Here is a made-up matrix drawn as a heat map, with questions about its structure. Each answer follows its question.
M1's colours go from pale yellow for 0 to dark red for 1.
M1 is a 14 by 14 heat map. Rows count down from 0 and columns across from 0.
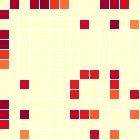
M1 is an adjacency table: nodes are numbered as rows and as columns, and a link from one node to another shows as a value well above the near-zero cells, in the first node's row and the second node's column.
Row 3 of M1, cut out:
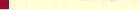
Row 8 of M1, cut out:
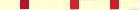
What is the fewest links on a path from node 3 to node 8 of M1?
3
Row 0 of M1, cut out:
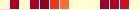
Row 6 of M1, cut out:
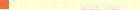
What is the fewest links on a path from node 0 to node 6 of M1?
1
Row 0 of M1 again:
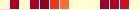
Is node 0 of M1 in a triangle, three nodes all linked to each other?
no
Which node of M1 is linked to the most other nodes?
node 0
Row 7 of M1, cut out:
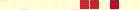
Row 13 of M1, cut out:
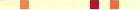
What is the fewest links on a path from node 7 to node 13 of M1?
2
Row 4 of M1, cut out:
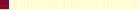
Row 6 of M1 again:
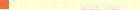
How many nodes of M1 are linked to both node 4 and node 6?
1
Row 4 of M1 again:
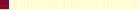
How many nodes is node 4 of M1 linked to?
1
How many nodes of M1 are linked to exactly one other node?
7
